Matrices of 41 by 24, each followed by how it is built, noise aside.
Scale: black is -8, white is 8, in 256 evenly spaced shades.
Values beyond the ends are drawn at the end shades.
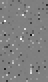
sparse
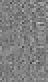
low rank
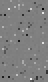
sparse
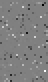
sparse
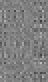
low rank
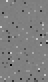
sparse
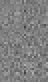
low rank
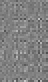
low rank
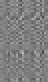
low rank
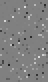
sparse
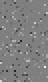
sparse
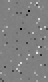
sparse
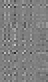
low rank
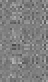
low rank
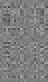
low rank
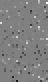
sparse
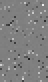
sparse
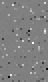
sparse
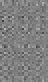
low rank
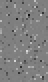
sparse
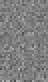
low rank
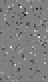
sparse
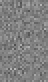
low rank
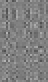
low rank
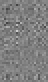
low rank
